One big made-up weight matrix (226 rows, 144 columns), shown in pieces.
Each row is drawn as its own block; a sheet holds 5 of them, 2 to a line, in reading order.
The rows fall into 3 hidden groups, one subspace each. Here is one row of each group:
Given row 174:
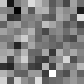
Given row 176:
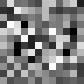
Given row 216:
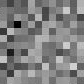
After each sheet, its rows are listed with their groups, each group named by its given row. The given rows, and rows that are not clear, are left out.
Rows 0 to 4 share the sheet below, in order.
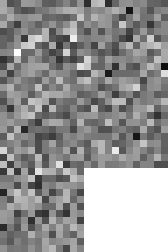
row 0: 176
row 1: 176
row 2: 216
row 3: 176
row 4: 216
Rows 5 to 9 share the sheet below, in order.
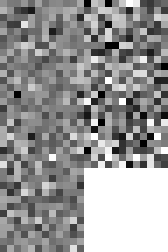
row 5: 176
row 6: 176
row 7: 174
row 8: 174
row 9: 176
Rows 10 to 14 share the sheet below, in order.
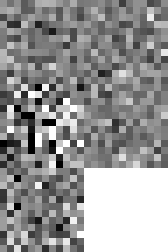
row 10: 176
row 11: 216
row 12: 216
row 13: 216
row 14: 174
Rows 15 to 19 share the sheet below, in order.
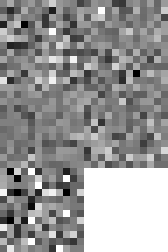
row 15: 176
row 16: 174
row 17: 216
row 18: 174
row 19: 216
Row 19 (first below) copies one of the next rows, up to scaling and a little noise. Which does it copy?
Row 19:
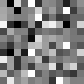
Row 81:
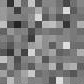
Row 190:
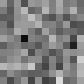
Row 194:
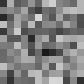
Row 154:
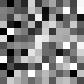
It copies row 81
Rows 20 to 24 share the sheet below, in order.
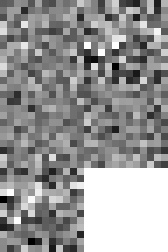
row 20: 176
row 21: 176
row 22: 174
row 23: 176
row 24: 176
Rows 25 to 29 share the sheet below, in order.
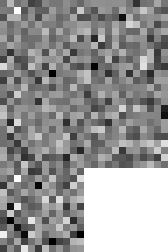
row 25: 174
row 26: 174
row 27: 174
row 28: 216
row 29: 174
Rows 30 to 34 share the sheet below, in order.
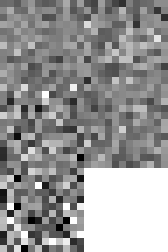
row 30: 176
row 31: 216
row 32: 176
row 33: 216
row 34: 174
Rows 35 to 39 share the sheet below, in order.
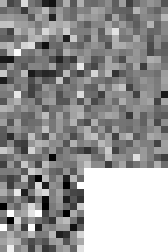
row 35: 176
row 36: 216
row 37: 174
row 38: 174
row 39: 216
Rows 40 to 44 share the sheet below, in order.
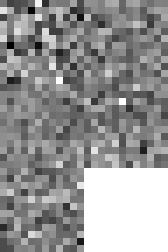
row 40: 216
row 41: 216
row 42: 216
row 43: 174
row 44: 176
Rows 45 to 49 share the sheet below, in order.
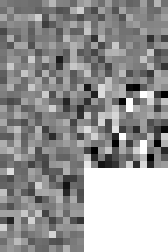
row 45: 174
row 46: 174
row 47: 216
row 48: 174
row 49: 216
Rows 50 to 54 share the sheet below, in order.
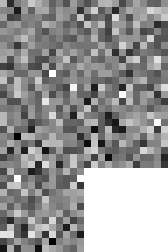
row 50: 174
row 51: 216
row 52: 176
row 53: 216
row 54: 174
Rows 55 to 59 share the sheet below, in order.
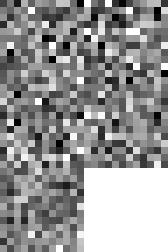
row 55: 216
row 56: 176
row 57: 174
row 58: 176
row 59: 216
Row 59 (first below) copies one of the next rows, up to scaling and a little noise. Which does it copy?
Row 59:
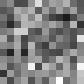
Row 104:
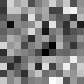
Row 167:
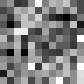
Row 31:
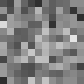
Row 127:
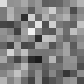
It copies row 167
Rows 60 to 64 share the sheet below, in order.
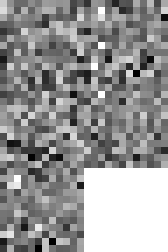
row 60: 176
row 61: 174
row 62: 176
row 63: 174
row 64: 174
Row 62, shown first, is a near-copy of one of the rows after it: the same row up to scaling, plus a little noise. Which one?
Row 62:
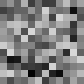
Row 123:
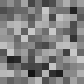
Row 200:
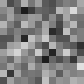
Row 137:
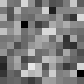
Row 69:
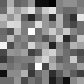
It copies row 123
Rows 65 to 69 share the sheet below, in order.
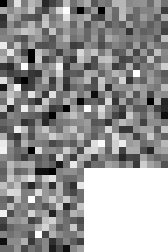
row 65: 174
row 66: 174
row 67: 176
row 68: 216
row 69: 176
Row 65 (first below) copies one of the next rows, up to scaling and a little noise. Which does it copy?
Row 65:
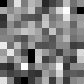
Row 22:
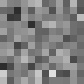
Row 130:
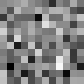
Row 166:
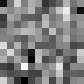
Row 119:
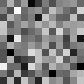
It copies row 166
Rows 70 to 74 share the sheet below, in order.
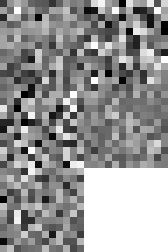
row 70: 174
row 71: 216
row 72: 176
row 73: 216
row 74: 176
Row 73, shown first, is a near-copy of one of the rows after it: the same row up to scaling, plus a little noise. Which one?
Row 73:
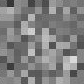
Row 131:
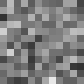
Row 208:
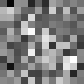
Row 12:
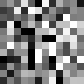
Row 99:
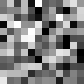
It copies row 208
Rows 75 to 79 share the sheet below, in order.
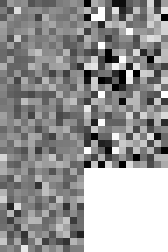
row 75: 174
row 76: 174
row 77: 176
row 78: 174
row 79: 174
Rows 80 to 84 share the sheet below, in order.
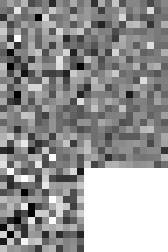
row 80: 174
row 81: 216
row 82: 174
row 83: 176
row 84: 176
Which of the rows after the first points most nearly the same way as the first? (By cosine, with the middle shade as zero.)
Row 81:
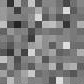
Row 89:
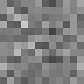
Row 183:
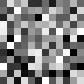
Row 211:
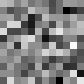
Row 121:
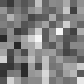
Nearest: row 89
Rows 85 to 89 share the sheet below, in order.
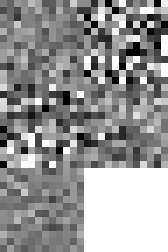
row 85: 174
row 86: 216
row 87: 174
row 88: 176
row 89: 176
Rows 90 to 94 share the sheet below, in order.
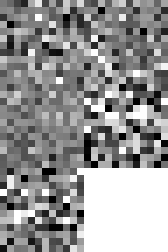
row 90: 216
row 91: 174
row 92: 174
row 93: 176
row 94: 176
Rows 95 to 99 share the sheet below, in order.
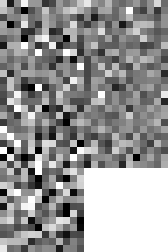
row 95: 176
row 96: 176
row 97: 216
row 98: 174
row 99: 216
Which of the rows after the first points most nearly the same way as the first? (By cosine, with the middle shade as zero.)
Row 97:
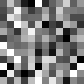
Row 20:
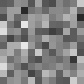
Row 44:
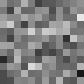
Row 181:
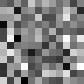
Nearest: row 44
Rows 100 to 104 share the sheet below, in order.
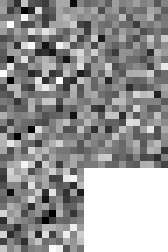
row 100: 176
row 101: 174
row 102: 176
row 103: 216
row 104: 216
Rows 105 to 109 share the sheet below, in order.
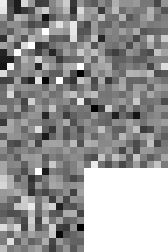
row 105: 176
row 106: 174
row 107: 216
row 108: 176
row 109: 216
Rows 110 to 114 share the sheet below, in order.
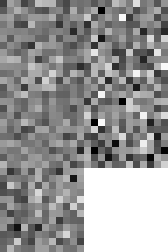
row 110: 176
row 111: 174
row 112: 176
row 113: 174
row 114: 216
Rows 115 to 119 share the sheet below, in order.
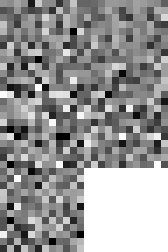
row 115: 176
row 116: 216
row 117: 216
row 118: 176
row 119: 174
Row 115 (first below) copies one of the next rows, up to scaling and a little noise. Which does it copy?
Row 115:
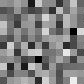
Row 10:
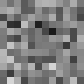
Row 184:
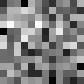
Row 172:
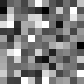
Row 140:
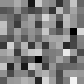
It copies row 140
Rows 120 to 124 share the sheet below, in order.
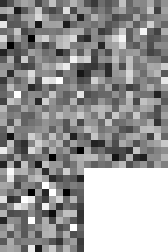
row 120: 216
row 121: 216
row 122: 174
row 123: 176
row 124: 216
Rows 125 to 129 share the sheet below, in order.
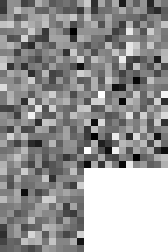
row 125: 176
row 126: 216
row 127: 216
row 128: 174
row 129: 176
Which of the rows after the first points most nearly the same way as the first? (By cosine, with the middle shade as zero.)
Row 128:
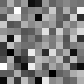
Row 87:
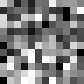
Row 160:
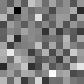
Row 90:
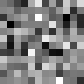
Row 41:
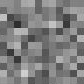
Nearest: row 87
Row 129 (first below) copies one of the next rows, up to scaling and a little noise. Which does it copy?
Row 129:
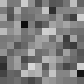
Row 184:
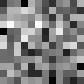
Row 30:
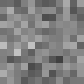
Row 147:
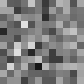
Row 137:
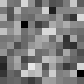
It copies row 137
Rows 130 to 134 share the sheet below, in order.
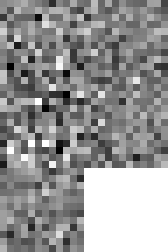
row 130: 174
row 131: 216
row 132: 174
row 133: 174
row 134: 174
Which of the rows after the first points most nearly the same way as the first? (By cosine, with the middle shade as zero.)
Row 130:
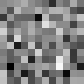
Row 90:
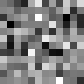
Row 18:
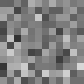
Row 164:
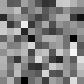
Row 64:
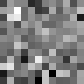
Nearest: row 164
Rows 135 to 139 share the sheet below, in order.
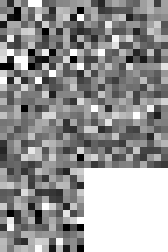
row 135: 174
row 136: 176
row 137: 176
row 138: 176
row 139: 216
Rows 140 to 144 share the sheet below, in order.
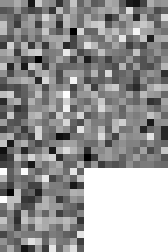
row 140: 176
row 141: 176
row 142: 216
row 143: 176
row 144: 176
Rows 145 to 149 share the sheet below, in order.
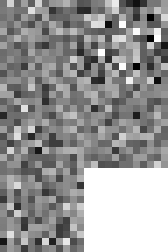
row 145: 216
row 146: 176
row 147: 176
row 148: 176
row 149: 174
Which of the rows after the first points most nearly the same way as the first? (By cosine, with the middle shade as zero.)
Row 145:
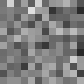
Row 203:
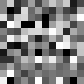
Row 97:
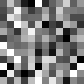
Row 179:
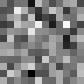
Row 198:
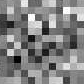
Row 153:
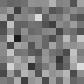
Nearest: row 97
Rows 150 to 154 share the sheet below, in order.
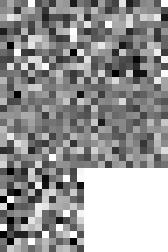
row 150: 176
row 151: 176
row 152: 174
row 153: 174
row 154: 216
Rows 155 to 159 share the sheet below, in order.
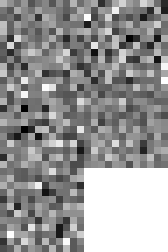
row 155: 174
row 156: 216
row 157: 176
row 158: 174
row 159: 174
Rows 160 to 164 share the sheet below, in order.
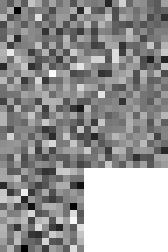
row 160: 174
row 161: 216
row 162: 216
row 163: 174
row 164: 176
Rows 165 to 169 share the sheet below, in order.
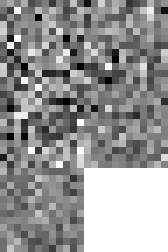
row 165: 174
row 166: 174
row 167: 216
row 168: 176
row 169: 216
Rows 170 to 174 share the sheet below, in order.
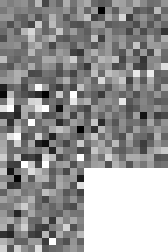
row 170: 216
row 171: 174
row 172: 176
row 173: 174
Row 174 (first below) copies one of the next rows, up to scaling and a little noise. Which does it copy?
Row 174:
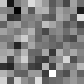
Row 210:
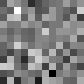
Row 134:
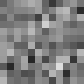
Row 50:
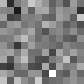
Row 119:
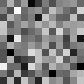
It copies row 50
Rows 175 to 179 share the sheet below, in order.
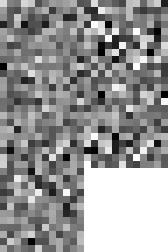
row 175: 176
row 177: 174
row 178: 174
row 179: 216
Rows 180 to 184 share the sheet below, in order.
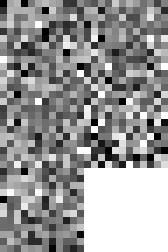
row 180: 176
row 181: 174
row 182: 174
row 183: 174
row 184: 176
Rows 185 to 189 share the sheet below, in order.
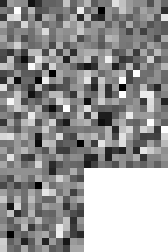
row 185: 174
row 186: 174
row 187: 216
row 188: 216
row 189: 174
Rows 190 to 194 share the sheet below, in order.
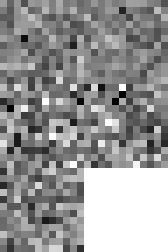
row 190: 216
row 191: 216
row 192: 176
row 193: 216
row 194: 216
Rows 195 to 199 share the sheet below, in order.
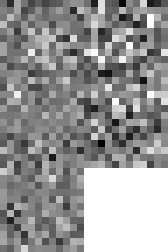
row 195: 216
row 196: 216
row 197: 174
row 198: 216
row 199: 174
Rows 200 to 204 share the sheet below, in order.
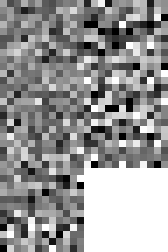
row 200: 176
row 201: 176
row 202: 174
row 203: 176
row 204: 174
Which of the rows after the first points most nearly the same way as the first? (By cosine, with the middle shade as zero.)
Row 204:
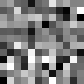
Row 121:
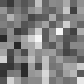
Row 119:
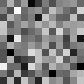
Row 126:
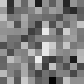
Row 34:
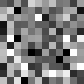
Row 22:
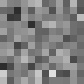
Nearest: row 119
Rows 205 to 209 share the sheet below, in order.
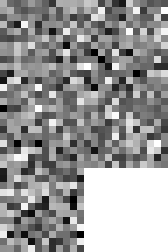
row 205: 176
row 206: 174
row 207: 216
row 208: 216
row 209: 176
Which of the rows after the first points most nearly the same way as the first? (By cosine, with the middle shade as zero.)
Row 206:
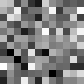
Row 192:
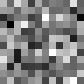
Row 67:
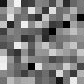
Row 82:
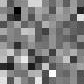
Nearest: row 67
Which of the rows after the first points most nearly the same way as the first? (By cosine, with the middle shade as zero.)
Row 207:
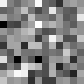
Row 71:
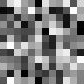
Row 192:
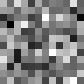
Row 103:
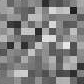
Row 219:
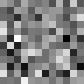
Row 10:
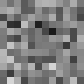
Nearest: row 103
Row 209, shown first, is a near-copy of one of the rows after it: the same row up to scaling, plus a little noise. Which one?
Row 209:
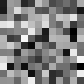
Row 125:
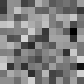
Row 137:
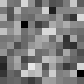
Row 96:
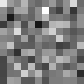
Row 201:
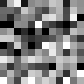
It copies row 125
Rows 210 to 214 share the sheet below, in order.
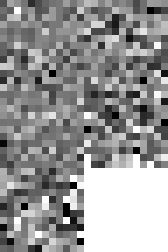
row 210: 174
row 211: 216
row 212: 176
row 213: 176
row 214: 176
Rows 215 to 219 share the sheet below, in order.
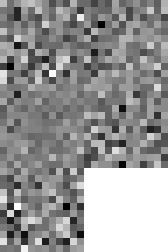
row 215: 174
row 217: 174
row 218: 176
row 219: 174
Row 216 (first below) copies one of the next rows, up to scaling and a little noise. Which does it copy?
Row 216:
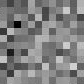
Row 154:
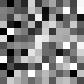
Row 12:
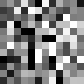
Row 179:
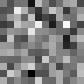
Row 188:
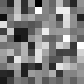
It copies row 154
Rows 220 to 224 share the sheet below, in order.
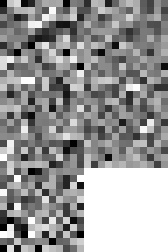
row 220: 176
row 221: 176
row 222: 216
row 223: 176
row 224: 174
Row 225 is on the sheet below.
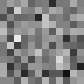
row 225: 174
